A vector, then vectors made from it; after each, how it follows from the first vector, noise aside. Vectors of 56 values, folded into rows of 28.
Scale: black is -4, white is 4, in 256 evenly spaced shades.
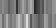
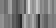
reversed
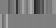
partly zeroed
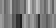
reversed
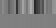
partly zeroed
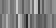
sign-scrambled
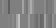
partly zeroed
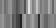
reversed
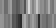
reversed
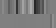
partly zeroed
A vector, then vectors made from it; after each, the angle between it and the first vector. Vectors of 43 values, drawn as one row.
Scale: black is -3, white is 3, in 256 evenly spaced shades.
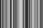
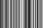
partly aligned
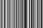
orthogonal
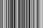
orthogonal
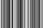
nearly opposite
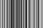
orthogonal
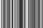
nearly opposite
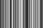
nearly parallel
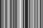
nearly parallel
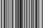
partly opposed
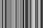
partly aligned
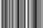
partly opposed
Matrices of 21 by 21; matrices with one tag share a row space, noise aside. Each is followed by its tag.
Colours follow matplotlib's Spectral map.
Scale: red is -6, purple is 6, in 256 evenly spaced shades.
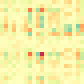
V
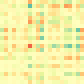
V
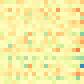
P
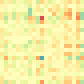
V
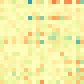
V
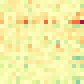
P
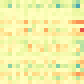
P
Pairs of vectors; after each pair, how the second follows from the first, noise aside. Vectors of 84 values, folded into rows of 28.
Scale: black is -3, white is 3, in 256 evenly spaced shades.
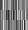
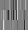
partly zeroed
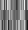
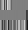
partly zeroed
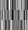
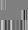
partly zeroed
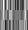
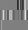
partly zeroed
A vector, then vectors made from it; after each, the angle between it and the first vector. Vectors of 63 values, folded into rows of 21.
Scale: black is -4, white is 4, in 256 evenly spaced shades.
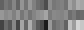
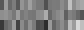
nearly parallel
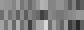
nearly opposite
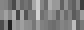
orthogonal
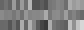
nearly parallel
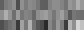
nearly parallel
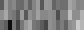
partly aligned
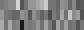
partly opposed
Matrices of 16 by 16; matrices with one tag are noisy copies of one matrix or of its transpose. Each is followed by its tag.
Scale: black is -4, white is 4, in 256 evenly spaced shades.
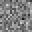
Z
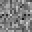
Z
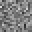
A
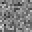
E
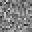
A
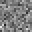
E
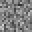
E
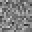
A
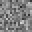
Z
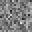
Z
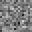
Z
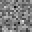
Z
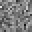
A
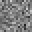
A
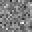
Z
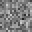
Z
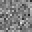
Z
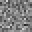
A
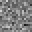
A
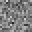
A
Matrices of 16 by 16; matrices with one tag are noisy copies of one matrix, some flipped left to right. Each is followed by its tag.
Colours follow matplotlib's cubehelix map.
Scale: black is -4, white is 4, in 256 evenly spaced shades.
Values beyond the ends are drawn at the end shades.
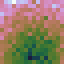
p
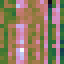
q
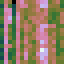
q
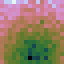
p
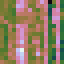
q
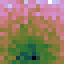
p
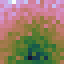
p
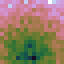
p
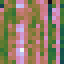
q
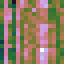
q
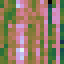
q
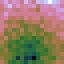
p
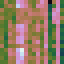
q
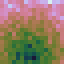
p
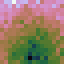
p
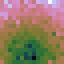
p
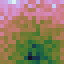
p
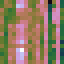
q
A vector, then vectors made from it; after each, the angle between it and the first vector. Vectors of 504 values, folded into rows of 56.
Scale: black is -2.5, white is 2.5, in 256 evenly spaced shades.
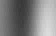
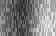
nearly parallel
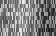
partly opposed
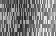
partly aligned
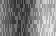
nearly parallel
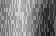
nearly opposite
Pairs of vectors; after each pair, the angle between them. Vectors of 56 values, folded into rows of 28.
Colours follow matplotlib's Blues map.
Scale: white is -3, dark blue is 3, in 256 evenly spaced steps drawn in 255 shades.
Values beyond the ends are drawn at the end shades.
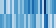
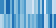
nearly opposite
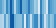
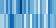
nearly parallel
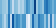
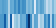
nearly opposite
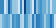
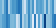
partly opposed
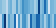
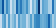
partly aligned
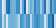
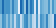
partly opposed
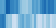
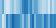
nearly opposite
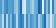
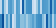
partly opposed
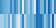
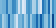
partly aligned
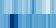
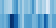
nearly parallel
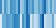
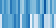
nearly parallel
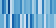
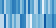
partly opposed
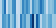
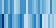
orthogonal
